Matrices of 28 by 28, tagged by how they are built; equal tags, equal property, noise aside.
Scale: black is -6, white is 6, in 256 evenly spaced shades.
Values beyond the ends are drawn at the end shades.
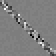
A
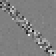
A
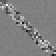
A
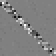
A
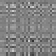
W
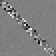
A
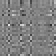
W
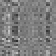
W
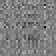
W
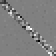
A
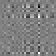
W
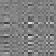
W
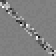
A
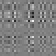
W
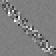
A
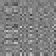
W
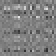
W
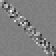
A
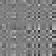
W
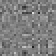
W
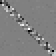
A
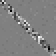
A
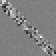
A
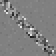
A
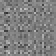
W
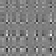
W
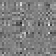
W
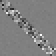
A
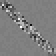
A
